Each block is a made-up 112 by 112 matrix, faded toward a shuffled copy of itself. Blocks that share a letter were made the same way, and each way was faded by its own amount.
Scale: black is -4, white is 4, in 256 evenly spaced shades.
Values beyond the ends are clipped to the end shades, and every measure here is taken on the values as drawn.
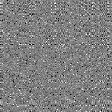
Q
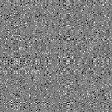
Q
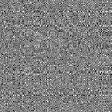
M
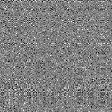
Q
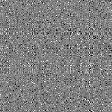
Q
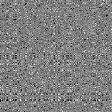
Q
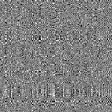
M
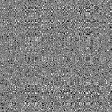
M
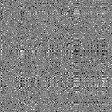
Q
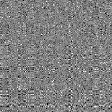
M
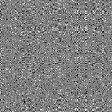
Q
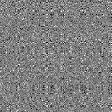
M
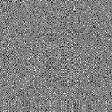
Q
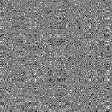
Q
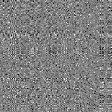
Q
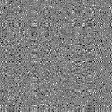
Q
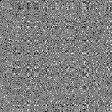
Q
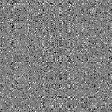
Q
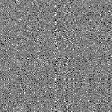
M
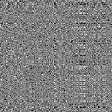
M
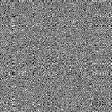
M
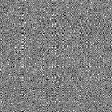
M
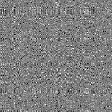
Q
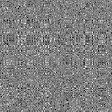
M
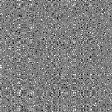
Q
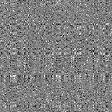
Q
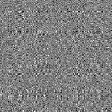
M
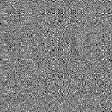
M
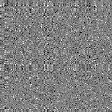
Q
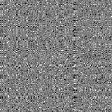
M
